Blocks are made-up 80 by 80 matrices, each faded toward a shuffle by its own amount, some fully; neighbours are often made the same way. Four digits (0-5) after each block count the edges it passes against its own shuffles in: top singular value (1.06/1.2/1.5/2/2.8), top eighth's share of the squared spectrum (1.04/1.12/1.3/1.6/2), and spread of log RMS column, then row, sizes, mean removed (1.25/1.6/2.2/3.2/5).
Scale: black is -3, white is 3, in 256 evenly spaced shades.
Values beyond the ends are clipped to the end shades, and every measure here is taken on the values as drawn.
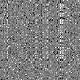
4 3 2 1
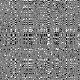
5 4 3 3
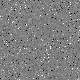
0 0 0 0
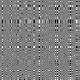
5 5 4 4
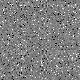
3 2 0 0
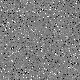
0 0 0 0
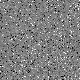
2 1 0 0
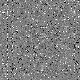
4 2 1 1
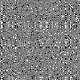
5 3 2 2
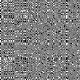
5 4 3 3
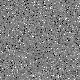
2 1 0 0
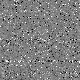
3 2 0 1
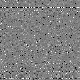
4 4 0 2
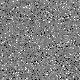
2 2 0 1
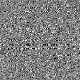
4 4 1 3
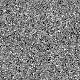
0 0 0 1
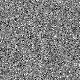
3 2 0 0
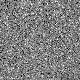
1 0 0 0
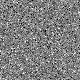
1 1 0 0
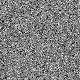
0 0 0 0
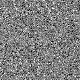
2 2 0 0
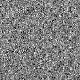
3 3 1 1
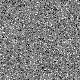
0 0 0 0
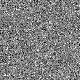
2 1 0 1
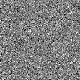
3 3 1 1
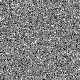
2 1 0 0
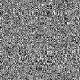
4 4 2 2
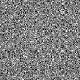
4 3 2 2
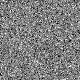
0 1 0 0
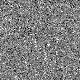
2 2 0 0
